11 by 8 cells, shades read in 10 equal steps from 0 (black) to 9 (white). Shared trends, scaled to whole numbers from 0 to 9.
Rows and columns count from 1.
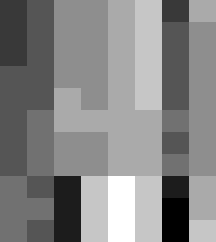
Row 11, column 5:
9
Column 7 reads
2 3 3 3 3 4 3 4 1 0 0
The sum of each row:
36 36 36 37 38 40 37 38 38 38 38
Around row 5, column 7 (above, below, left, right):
3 4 7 5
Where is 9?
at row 9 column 5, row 10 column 5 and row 11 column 5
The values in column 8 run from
5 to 7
